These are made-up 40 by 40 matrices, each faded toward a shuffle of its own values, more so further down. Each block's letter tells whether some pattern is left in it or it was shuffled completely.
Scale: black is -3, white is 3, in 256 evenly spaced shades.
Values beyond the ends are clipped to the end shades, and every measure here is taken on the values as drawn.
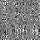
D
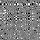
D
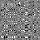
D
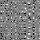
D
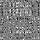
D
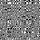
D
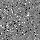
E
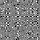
D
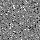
E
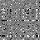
D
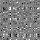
D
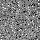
E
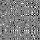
D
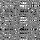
D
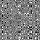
D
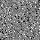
E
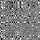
D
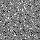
E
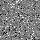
E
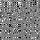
D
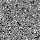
E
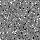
E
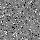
E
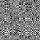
D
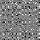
D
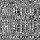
D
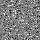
E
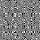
D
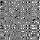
D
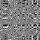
D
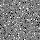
E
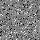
E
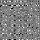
D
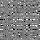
D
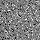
E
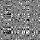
D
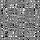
D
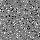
E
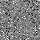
E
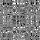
D
